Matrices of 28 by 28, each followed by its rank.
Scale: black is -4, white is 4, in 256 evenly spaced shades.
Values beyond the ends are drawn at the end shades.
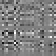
three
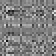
three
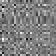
three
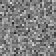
full rank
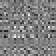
three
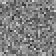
full rank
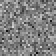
full rank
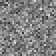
full rank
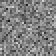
full rank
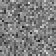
full rank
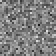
full rank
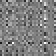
three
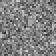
full rank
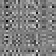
three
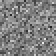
full rank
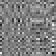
three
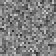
full rank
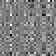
three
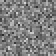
full rank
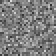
full rank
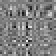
three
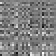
three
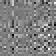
three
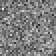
full rank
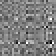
three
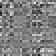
three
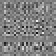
three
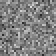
full rank
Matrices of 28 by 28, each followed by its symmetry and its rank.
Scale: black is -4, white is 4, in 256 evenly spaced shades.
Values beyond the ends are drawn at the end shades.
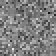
antisymmetric, full rank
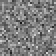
neither, full rank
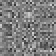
neither, rank five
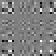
symmetric, rank two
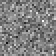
neither, full rank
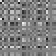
symmetric, rank two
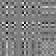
symmetric, rank two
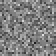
antisymmetric, full rank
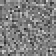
antisymmetric, full rank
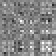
symmetric, rank three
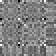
symmetric, rank three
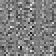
neither, rank five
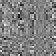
neither, rank five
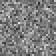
neither, full rank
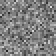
antisymmetric, full rank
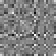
symmetric, rank three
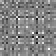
symmetric, rank three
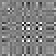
symmetric, rank two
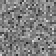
neither, full rank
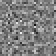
neither, rank five
